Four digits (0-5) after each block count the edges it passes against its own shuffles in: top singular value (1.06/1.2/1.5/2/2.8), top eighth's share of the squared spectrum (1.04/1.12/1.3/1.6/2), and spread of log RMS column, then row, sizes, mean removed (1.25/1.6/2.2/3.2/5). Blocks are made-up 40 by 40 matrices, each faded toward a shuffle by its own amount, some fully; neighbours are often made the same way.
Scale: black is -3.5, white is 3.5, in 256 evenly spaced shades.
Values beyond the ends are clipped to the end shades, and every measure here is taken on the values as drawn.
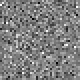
2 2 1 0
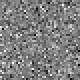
1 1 0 0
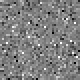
0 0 0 0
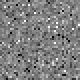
0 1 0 0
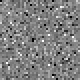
0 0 0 0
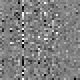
3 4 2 0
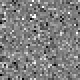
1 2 1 0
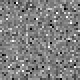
0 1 0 0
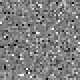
0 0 0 0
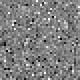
1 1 0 0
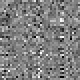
3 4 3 2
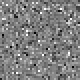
1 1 0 0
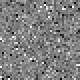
0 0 0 0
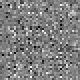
3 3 2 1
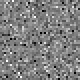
1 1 0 0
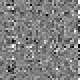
4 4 2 1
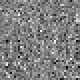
3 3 2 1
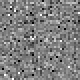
3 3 1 1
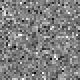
2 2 0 1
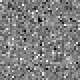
1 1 0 0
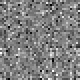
3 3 2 1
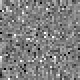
2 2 0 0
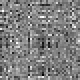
4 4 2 2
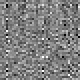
4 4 2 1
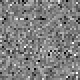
0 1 0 2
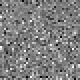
0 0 0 1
